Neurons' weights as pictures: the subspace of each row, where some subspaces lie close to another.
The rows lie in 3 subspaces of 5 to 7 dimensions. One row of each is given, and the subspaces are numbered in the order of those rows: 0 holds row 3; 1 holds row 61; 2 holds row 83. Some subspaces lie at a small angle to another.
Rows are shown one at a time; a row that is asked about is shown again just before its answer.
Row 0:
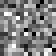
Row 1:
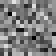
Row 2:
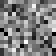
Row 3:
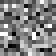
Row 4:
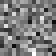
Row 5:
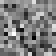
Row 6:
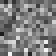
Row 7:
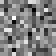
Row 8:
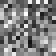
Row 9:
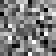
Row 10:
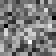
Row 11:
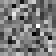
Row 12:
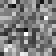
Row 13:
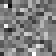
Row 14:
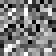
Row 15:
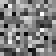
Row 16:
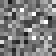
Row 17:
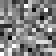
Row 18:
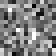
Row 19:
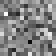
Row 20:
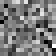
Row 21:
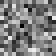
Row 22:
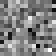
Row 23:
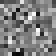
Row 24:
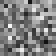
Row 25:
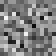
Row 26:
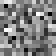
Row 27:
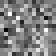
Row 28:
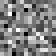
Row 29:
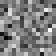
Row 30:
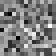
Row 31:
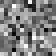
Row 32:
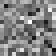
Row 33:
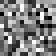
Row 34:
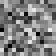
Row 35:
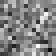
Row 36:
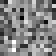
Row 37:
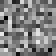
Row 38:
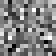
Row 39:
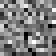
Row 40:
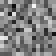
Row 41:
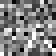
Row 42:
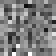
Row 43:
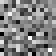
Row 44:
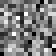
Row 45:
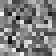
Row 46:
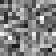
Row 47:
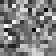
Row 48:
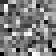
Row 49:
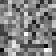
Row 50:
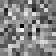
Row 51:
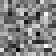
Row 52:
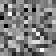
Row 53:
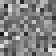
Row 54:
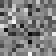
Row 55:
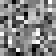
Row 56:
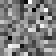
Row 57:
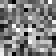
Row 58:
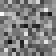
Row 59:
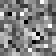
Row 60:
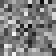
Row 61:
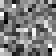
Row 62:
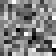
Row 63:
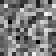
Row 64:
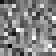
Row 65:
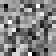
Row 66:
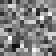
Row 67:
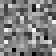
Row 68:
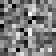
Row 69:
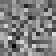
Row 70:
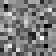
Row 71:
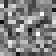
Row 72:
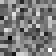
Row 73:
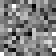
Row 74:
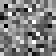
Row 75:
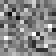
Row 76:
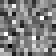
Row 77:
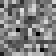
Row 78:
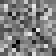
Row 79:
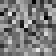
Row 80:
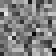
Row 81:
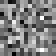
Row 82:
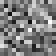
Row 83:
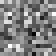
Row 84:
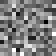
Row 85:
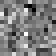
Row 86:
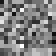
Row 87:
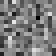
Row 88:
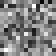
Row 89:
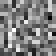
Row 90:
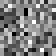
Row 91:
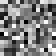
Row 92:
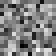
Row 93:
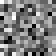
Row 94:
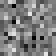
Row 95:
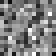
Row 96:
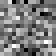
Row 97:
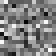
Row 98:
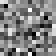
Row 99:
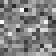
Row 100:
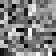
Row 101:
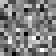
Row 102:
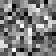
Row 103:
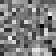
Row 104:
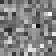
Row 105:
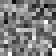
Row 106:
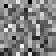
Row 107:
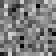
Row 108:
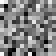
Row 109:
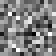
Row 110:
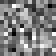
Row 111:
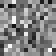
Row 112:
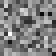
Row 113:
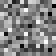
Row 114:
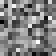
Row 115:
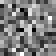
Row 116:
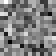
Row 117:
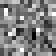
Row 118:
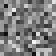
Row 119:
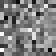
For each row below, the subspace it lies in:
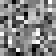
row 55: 1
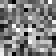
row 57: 0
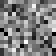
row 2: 1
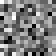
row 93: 1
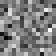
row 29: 0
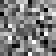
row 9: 0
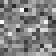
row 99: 1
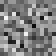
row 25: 2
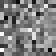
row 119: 1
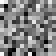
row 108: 1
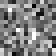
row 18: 2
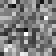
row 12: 0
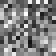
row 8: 2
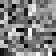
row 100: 1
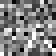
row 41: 2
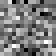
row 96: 1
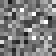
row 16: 1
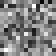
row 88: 0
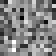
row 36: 1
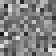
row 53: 1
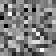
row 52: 0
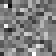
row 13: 2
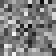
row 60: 2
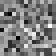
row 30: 0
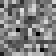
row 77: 1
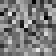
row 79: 0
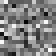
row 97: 1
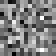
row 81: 0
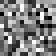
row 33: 0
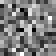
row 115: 1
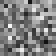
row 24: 0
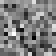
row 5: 0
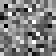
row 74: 0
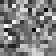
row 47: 0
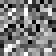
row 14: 0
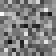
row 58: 1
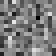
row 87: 2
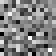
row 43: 1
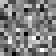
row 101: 2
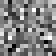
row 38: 1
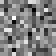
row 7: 0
